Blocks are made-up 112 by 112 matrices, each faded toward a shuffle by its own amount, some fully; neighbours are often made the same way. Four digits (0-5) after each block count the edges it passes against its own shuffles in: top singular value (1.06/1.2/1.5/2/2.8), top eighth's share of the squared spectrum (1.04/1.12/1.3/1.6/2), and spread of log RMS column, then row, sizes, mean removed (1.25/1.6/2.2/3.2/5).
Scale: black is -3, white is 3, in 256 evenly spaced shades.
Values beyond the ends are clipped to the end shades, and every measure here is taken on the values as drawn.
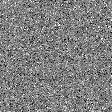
1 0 0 1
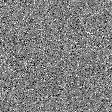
0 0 0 0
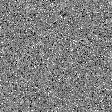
0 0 0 0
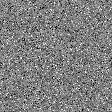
0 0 0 0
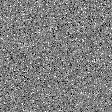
0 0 0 0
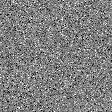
0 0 0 0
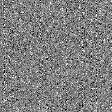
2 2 3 0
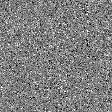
0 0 1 0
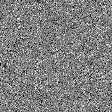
0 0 1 0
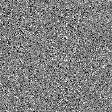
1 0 2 0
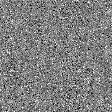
0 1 2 0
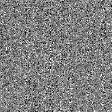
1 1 3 0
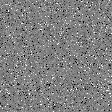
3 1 0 1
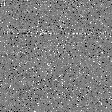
3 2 0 1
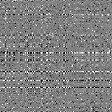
5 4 3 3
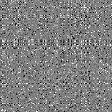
5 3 2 3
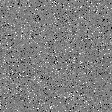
3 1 0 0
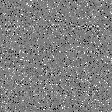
3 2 0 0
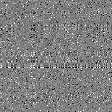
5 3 1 2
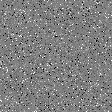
2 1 0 0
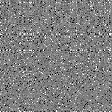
4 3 1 2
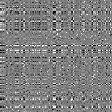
5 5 4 4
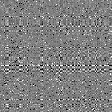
5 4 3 3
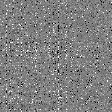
2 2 3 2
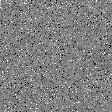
1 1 1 1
